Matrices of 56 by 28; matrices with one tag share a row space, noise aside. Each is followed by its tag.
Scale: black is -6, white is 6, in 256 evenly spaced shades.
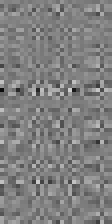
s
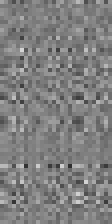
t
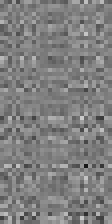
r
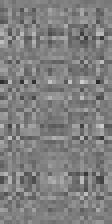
r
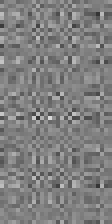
s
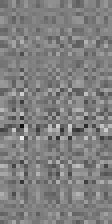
t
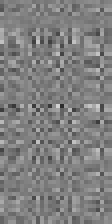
s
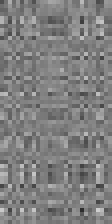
r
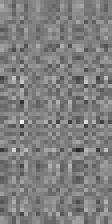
t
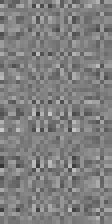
s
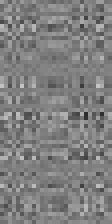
r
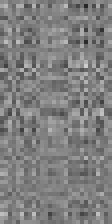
r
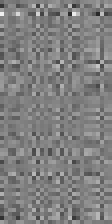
s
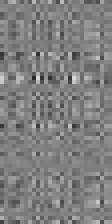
s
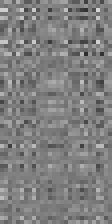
r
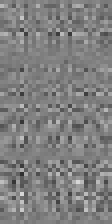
t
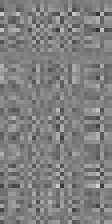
s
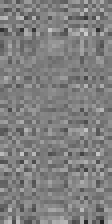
r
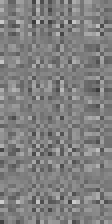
s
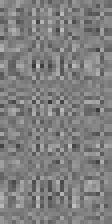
s
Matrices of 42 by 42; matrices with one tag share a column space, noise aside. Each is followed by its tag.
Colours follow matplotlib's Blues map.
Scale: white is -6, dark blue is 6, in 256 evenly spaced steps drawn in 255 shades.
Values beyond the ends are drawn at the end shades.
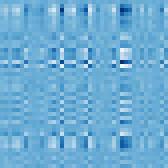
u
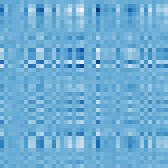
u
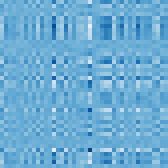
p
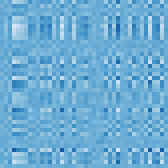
p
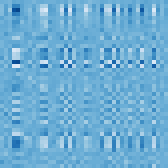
u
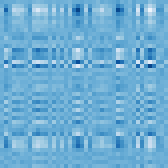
u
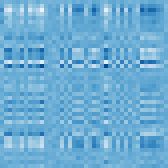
u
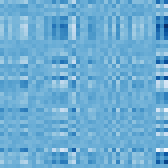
p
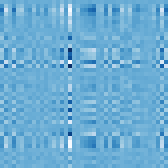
u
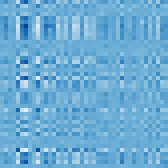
p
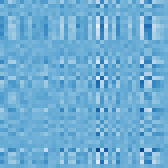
p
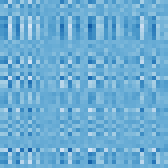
p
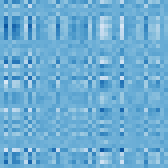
p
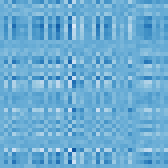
p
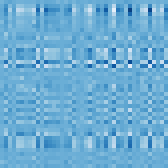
u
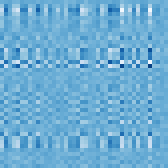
u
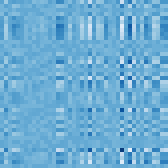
p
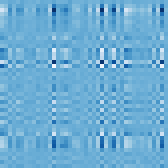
u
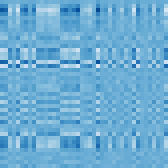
u
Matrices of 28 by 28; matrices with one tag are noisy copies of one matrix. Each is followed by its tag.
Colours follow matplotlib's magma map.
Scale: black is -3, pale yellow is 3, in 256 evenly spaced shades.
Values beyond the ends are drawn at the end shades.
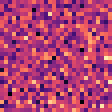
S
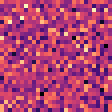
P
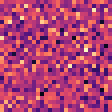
P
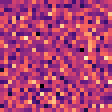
S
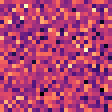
P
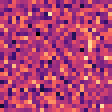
S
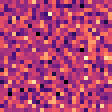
S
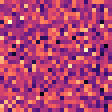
P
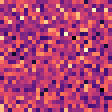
P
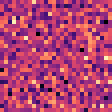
S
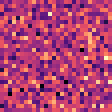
S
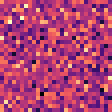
P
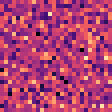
S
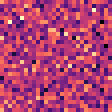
P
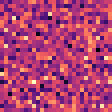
S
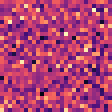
P
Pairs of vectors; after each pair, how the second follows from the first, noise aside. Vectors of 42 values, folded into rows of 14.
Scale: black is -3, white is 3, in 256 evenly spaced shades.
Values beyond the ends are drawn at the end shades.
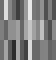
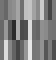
wrapped around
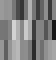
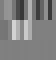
partly zeroed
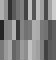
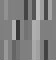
partly zeroed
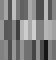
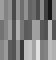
wrapped around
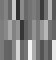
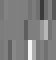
partly zeroed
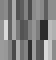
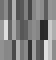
copied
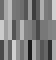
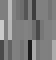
partly zeroed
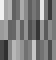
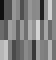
negated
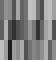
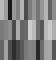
wrapped around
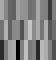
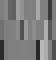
partly zeroed
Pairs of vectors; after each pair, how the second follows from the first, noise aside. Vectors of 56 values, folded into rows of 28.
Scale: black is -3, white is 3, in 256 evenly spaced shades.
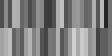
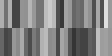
negated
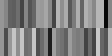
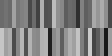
wrapped around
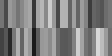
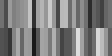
copied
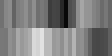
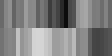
copied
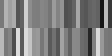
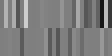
partly zeroed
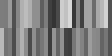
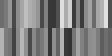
copied
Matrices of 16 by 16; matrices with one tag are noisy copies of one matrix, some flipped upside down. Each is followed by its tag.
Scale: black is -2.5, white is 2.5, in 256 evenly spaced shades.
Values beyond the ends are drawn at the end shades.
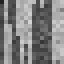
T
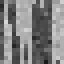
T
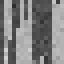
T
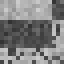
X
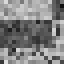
X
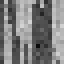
T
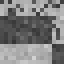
X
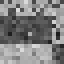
X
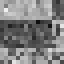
X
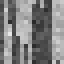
T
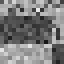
X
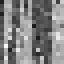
T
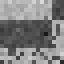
X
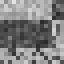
X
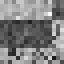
X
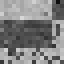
X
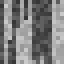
T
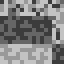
X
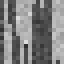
T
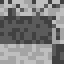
X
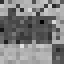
X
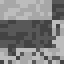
X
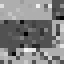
X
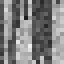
T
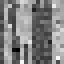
T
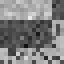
X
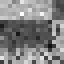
X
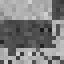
X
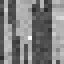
T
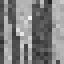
T
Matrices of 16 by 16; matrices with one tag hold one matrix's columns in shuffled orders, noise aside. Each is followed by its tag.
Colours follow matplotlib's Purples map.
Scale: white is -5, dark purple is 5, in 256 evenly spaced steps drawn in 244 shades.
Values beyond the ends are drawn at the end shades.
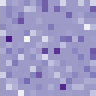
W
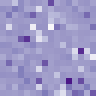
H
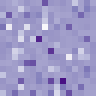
H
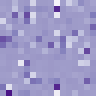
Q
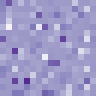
H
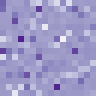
W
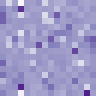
Q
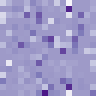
Q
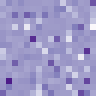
H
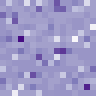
W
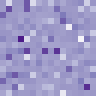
W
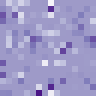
Q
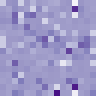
Q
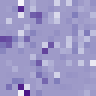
Q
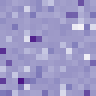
H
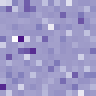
W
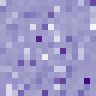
H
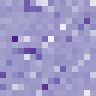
W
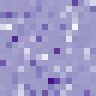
H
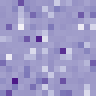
H
